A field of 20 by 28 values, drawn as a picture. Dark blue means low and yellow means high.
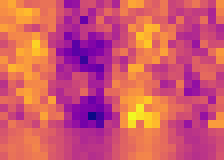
Histogram: bell-shaped. Seam: horizontal, 80% of the way down, the bottom part calmer. Stripes: upright, repeating 2 times.
